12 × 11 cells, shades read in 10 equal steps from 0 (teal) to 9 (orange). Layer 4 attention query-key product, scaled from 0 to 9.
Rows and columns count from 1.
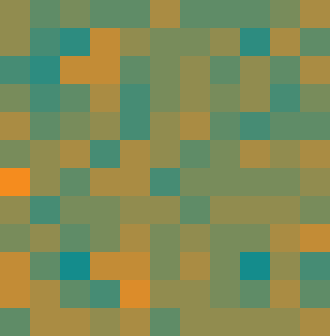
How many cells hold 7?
8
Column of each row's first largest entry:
6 4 3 4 1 3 1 1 11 1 5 2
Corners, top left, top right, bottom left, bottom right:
5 6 3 6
